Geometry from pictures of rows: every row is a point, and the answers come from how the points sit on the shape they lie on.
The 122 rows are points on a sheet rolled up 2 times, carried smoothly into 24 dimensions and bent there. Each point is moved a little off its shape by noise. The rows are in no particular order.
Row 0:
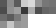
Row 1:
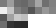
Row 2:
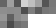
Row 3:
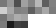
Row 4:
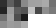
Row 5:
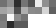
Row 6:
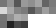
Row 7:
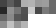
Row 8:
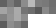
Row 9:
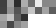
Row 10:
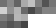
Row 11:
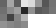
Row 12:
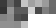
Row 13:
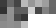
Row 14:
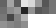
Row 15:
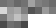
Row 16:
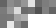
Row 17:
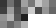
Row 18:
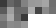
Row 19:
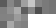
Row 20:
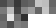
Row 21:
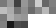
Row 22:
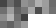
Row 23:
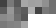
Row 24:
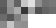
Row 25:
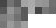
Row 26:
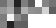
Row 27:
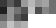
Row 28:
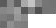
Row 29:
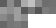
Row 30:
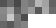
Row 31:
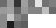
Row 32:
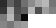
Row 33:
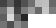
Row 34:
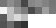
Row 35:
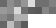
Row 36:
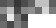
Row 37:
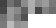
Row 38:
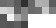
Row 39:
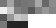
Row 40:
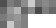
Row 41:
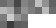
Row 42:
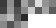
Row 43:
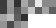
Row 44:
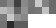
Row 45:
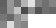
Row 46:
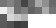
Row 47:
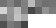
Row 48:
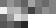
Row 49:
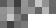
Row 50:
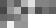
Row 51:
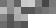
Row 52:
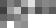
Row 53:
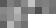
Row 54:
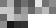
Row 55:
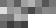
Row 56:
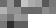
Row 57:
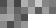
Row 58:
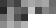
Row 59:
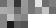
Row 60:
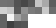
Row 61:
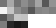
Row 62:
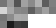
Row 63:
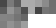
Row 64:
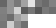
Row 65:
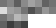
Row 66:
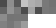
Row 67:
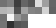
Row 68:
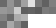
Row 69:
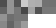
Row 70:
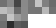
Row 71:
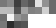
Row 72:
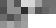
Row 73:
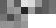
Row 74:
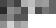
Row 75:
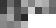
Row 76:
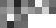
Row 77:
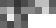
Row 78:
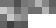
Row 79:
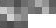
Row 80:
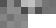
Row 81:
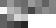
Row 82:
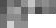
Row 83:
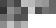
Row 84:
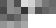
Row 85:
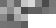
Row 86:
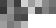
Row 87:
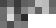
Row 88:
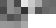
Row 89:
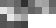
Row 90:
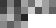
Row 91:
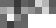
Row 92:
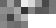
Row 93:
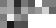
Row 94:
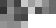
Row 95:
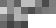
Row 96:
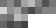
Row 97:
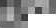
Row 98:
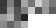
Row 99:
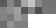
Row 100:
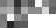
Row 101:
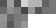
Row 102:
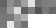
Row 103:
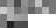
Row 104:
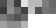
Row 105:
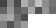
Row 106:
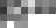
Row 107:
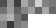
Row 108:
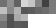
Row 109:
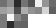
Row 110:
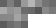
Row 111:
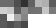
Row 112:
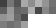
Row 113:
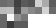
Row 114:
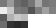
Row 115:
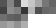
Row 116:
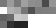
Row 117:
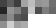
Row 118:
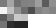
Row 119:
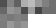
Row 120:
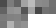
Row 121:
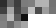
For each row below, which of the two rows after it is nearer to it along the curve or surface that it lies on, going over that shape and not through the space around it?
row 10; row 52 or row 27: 52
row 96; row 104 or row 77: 104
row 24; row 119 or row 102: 102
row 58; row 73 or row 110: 73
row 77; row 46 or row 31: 46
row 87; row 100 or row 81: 100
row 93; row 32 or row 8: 32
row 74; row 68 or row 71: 68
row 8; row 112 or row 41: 112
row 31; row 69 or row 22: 22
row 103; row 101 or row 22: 22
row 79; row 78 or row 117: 78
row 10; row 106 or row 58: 106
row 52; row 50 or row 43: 50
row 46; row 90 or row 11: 90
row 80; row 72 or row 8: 8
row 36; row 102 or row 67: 67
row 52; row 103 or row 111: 103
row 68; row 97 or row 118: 97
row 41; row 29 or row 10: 10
